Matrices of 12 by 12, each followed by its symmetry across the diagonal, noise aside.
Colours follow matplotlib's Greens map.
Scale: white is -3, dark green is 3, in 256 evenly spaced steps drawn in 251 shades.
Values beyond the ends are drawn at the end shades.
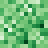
symmetric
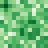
symmetric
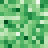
neither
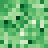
symmetric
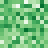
neither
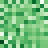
antisymmetric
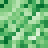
symmetric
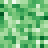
antisymmetric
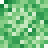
symmetric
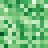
antisymmetric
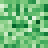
neither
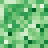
symmetric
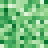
antisymmetric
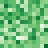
neither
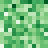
antisymmetric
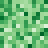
neither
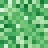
symmetric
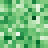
antisymmetric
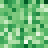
neither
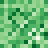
symmetric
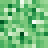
antisymmetric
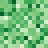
symmetric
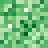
symmetric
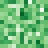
neither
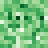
neither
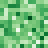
antisymmetric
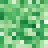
neither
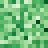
neither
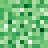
antisymmetric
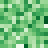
antisymmetric
